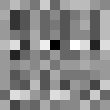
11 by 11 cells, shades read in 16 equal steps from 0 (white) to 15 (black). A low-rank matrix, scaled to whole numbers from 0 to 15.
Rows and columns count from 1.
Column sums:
65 90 91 69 78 81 88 69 64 92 56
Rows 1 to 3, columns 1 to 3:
6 4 6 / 5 12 10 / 6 12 10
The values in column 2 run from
2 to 13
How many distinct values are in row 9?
7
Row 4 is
6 8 9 5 9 7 10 7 7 10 4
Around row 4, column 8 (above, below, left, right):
7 0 10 7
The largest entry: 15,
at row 5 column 6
